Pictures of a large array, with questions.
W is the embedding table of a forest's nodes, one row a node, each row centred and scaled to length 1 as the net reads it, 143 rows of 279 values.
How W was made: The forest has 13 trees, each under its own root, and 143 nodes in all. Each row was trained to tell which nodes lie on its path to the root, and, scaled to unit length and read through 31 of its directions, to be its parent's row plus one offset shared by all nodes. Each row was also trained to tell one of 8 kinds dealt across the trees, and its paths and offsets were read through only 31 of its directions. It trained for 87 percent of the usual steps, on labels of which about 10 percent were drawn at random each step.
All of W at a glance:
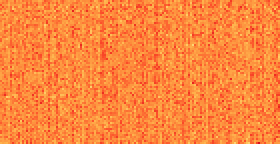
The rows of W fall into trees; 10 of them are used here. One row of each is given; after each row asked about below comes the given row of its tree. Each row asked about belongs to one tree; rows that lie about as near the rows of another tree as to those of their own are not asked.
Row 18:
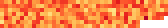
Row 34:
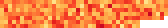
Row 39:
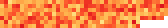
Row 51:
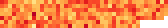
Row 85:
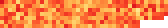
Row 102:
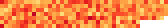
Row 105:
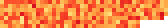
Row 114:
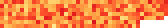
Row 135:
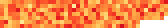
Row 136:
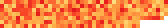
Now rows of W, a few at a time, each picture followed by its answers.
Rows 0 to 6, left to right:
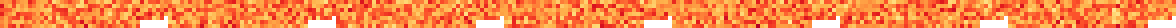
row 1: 34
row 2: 85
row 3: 34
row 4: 51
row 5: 51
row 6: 135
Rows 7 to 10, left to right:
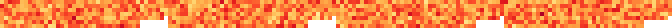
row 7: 135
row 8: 135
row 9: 136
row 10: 51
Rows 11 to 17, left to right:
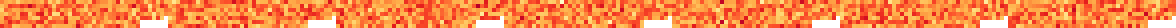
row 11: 18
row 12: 34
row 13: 39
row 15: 135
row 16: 18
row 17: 51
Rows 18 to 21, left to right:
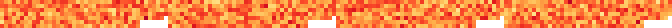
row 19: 102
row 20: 85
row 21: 34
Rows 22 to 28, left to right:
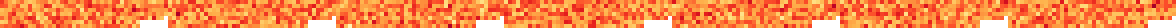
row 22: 34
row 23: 39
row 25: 105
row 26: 51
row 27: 135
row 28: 39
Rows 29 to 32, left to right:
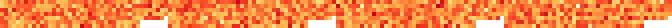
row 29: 39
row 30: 136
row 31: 135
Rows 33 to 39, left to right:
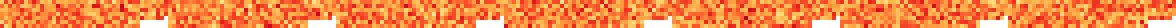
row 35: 18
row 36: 136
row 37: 135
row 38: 102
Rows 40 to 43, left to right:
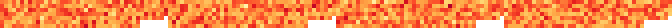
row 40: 114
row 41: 39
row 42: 51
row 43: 39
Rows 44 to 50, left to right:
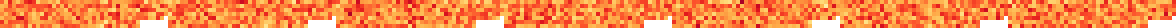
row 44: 18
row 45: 39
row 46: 102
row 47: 18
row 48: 51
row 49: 18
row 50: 136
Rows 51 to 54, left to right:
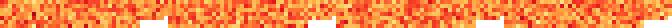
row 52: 105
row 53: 102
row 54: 51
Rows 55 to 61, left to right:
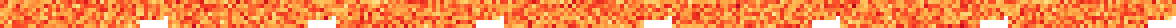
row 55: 136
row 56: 136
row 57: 102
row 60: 135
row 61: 102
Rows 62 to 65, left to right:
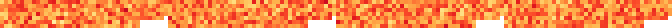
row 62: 136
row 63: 85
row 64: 135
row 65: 102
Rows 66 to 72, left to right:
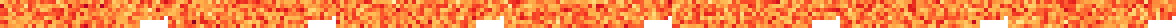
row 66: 135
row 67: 51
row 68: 114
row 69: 135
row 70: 102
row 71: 18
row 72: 135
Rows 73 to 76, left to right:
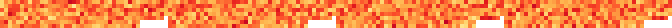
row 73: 39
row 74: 39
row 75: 39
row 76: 39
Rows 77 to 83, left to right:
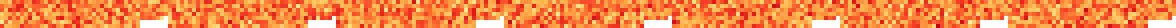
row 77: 136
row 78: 34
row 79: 114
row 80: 39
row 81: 135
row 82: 136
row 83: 135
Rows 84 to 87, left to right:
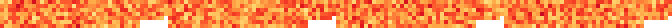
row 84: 136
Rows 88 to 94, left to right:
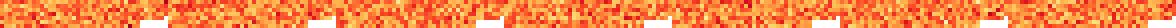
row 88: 51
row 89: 18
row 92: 105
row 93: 51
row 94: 51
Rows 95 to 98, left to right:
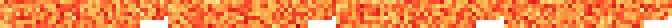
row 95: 105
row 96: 102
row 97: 102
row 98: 39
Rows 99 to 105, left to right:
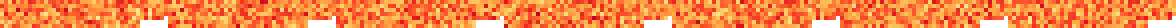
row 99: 136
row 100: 102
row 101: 51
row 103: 102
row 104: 85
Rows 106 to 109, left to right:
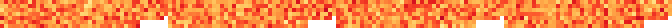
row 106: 85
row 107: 39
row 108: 51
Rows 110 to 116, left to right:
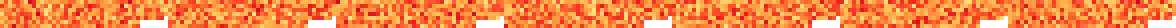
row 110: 136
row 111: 39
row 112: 102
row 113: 18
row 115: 102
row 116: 18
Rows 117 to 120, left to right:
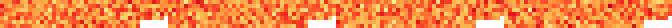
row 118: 85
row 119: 114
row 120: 34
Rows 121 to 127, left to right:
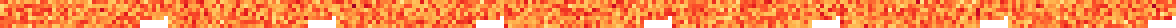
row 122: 136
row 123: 85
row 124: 114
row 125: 102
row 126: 114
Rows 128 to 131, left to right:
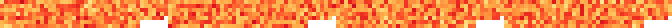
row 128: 105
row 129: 18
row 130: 136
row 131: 105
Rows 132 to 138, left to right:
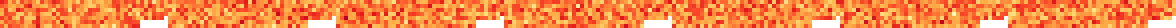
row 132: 85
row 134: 136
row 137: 51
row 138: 18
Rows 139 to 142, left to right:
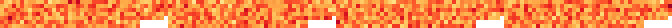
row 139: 51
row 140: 136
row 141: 114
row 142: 34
